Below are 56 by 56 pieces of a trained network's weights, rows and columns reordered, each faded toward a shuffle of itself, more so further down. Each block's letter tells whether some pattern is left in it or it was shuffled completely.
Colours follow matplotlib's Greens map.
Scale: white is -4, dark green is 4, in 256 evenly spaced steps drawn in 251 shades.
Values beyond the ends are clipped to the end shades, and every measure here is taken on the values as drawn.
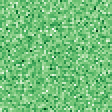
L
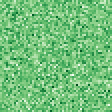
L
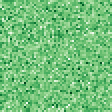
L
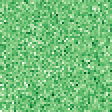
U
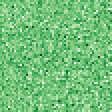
L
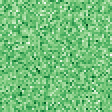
L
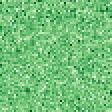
L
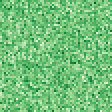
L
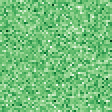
U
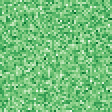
U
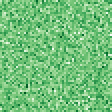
U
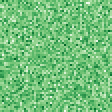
U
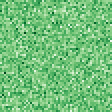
U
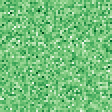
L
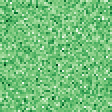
U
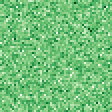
U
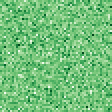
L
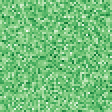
U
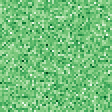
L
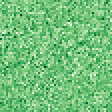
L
